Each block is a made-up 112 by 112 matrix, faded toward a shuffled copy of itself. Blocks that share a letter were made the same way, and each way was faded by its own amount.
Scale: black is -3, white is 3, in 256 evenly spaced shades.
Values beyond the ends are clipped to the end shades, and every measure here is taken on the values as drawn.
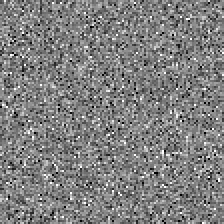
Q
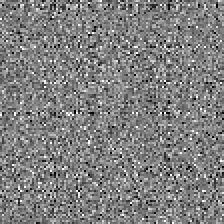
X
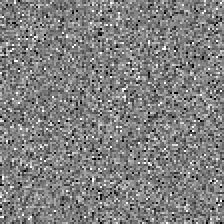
Q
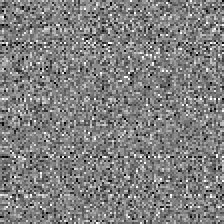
X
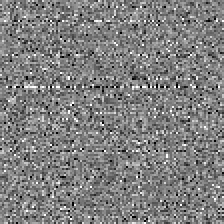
X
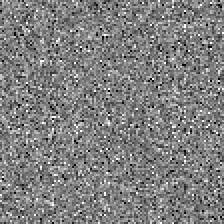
Q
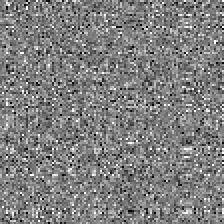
X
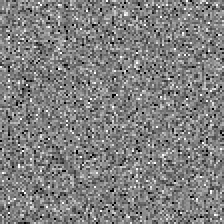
Q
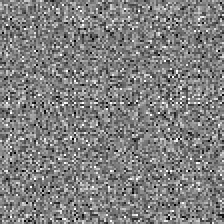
X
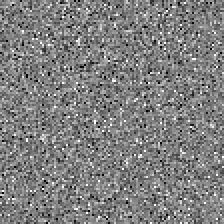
Q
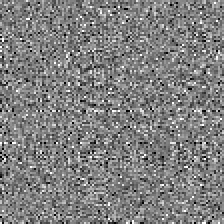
X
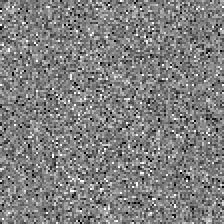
Q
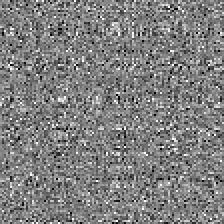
X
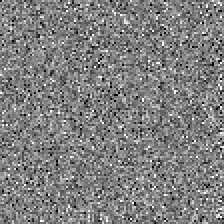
Q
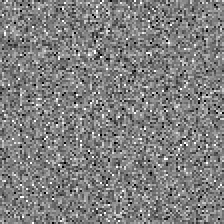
Q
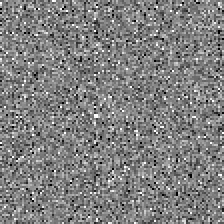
Q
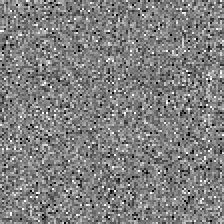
Q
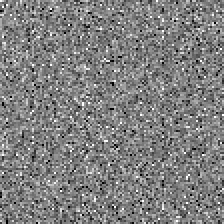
Q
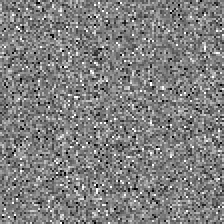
Q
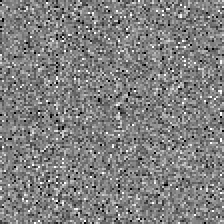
Q
